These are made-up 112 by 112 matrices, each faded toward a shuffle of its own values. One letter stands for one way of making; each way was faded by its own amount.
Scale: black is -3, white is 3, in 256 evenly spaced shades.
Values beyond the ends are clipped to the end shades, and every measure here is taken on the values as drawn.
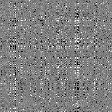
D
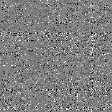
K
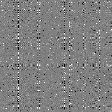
D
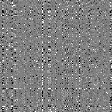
D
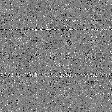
K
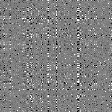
D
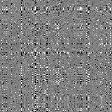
D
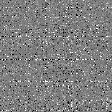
K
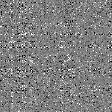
K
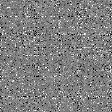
K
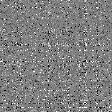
K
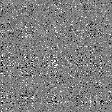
K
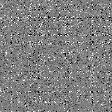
K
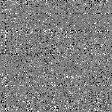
K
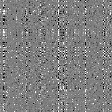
D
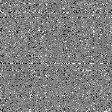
K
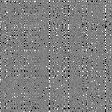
D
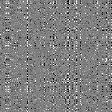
D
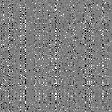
D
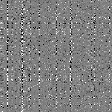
D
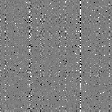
D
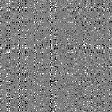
D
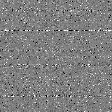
K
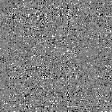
K
